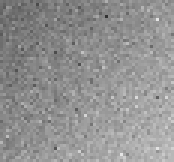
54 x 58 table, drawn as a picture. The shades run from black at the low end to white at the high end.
The ninth with the lowest average is the top left. There is an overall slope up to the bottom right. The halves do not mirror each other. No row or column stands out. On average the colour sits 60% of the way up the scale.
